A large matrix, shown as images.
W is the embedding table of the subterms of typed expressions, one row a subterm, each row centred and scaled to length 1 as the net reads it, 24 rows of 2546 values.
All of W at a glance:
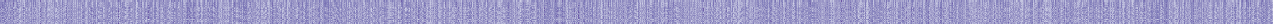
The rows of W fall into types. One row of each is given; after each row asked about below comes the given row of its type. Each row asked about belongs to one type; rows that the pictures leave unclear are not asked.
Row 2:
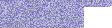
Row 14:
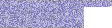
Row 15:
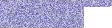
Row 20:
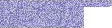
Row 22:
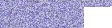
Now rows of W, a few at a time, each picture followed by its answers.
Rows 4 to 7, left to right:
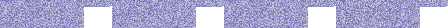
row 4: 2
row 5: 20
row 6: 2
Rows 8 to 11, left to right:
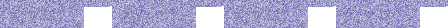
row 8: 14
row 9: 15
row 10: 14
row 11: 22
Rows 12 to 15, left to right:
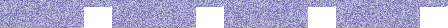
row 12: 20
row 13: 2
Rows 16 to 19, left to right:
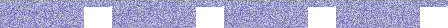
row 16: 22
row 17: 20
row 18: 20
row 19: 2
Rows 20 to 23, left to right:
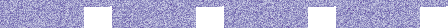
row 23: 22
